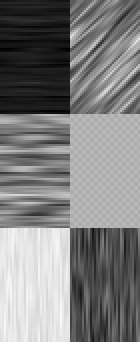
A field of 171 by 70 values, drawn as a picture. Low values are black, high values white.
It is made of 3 by 2 panels. Panel 1,1: very low, streaked across, faint in contrast. Panel 1,2: middling, slanting up to the right, strong in contrast. Panel 2,1: middling, streaked across, strong in contrast. Panel 2,2: high, checkered, faint in contrast. Panel 3,1: very high, streaked downward, faint in contrast. Panel 3,2: low, streaked downward.
